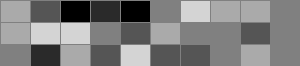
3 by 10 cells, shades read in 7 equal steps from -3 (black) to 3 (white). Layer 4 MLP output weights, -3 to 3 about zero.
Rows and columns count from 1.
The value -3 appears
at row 1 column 3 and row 1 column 5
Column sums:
2 -1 0 -3 -2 0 1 1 1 0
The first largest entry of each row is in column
7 2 5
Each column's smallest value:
0 -2 -3 -2 -3 -1 -1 0 -1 0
